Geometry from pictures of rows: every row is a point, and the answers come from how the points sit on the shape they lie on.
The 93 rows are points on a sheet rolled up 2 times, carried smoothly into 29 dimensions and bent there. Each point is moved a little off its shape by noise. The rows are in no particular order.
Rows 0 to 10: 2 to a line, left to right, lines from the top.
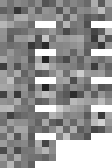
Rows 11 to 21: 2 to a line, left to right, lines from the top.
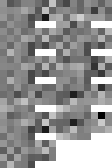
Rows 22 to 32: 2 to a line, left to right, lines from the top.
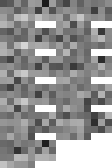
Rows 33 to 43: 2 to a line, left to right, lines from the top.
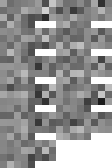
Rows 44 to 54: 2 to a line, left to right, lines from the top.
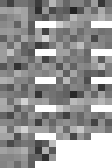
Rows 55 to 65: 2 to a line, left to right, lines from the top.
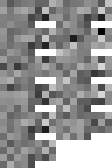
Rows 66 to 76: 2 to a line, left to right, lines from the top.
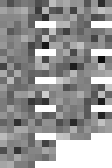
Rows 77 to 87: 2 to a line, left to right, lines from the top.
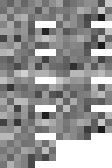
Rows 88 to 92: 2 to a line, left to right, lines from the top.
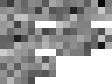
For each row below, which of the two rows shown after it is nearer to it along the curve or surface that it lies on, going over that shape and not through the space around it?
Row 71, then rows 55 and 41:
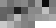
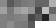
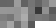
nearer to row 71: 41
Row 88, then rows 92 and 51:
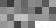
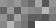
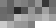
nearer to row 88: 51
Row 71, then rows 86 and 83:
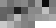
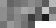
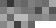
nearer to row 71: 83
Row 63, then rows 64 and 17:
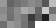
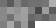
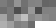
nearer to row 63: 64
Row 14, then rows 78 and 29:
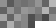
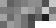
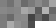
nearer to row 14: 29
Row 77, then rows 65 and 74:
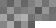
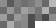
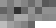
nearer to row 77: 74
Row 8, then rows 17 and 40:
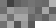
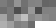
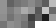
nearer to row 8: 17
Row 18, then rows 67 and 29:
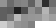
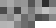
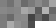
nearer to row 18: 67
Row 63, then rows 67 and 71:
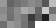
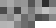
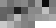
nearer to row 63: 67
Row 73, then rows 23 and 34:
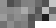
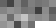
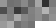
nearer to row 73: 23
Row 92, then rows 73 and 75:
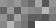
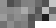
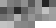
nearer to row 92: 75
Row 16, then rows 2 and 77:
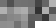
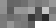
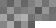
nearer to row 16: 2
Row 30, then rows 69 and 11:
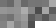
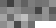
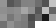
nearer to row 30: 69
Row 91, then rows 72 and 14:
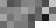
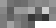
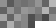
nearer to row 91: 72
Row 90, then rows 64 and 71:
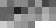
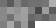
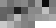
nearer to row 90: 71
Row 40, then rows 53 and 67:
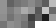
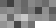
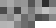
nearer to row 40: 67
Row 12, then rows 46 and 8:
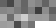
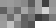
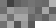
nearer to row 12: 8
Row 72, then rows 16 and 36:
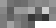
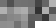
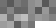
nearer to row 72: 16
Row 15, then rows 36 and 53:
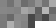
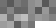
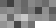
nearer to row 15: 53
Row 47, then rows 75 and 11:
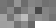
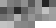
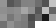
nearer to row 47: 75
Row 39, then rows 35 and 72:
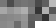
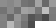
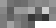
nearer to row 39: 72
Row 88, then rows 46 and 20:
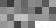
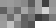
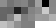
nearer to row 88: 20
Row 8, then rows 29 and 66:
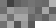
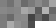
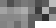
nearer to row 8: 29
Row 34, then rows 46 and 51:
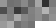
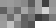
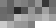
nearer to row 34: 51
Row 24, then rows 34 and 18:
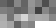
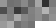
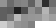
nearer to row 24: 18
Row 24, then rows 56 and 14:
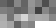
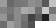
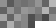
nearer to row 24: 14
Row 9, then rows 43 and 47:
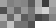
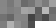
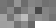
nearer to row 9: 43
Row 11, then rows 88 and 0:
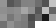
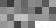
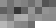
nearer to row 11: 88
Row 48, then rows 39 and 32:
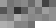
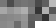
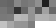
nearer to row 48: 32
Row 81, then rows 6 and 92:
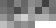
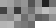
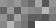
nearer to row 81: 6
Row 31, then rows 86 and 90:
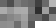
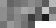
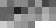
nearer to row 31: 86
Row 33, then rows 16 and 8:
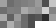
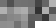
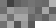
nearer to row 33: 16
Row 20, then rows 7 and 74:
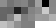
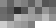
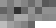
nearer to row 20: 7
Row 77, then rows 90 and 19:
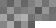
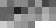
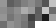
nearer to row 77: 90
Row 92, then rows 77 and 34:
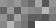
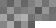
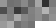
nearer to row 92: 34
